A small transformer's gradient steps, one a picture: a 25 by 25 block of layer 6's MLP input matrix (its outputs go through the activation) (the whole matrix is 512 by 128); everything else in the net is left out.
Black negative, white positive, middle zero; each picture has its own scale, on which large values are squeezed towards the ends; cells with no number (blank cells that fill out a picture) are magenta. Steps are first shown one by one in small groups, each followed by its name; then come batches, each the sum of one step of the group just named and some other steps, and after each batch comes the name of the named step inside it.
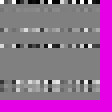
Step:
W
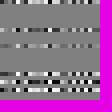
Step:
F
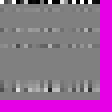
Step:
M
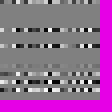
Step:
F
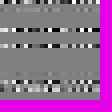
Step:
M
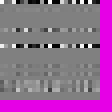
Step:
W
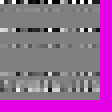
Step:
M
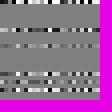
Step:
F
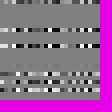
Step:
F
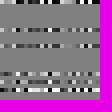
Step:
F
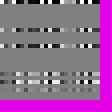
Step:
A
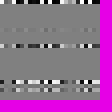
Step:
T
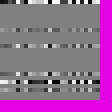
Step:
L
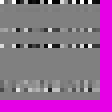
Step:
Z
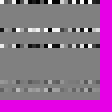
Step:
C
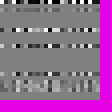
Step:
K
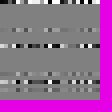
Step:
L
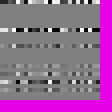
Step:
L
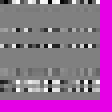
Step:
Z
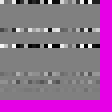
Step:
A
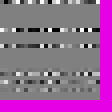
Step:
A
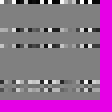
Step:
T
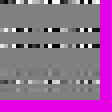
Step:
C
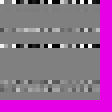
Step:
Z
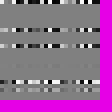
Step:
T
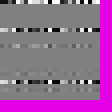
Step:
L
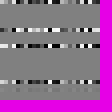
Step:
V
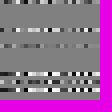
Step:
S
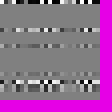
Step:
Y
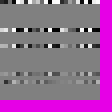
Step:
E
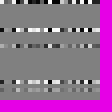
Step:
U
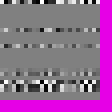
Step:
Y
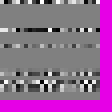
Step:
Y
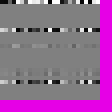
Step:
E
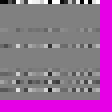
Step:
S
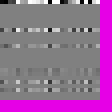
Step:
U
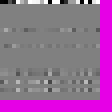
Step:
U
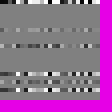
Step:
S
